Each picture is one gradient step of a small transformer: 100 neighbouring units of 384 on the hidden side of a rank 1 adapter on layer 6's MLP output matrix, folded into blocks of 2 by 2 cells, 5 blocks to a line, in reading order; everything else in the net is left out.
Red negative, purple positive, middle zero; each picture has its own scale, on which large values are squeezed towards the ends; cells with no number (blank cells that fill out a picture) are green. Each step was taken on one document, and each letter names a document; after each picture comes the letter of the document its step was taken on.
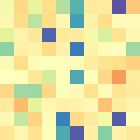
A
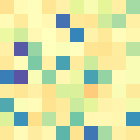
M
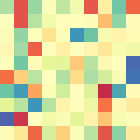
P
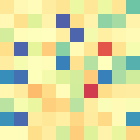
M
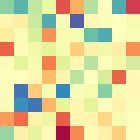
A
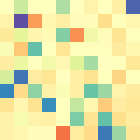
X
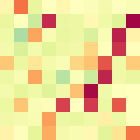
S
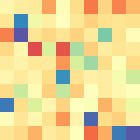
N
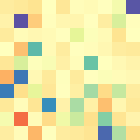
X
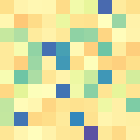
M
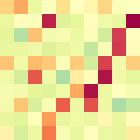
S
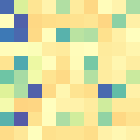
X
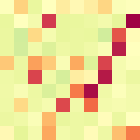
S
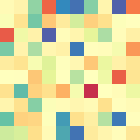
A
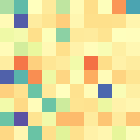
X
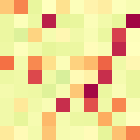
S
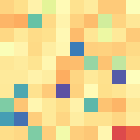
N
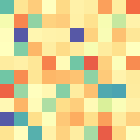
P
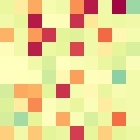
A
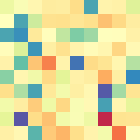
P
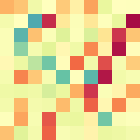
S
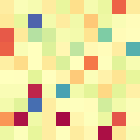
A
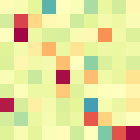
N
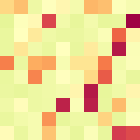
S
